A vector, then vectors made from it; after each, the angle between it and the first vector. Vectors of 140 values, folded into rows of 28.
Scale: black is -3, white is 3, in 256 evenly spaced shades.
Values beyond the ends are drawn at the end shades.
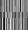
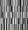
partly aligned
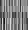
nearly parallel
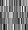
partly aligned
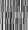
nearly opposite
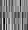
nearly parallel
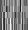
nearly parallel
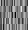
partly aligned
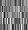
partly aligned
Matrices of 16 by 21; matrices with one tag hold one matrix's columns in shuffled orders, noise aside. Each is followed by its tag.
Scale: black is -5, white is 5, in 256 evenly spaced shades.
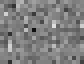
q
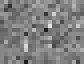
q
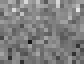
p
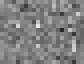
q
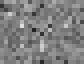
q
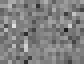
q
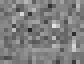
q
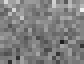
p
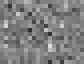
q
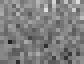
p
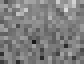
p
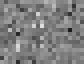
q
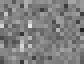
q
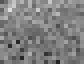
p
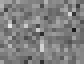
q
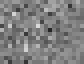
q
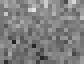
p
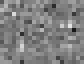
q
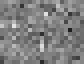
q
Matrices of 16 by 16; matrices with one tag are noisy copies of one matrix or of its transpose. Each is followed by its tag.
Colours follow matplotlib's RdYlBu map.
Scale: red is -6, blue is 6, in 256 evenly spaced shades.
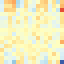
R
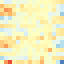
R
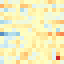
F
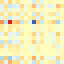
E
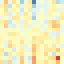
F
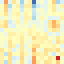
F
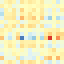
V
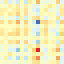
V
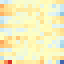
R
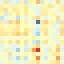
V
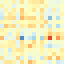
V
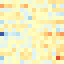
F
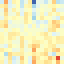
F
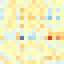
V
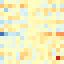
F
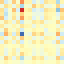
E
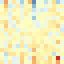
F
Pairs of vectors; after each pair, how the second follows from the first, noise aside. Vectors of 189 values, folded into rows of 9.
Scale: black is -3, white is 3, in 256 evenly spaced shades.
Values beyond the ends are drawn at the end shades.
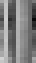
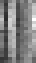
negated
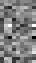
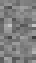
shrunk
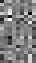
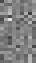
shrunk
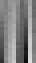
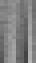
shrunk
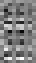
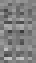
shrunk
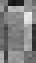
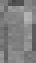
shrunk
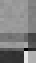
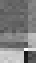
negated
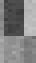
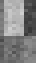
negated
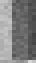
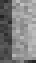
negated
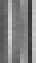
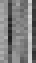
negated
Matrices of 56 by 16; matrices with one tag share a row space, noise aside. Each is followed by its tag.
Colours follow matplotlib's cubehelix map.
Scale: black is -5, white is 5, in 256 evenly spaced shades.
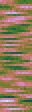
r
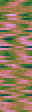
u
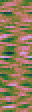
u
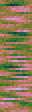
r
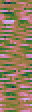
u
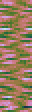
u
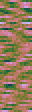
u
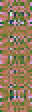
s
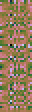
s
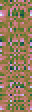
s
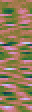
u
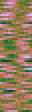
u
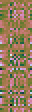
s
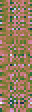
s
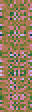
s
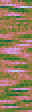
r
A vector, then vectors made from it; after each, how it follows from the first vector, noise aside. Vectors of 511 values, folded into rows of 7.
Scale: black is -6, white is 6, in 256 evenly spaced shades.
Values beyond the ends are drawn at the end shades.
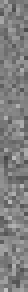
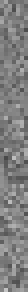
copied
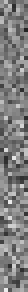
scaled up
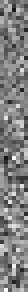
scaled up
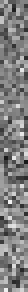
scaled up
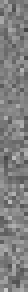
copied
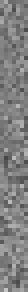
copied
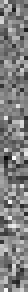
scaled up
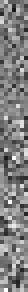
scaled up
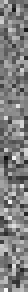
scaled up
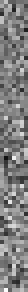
scaled up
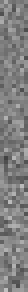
copied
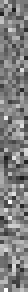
scaled up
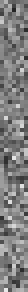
scaled up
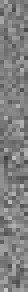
copied
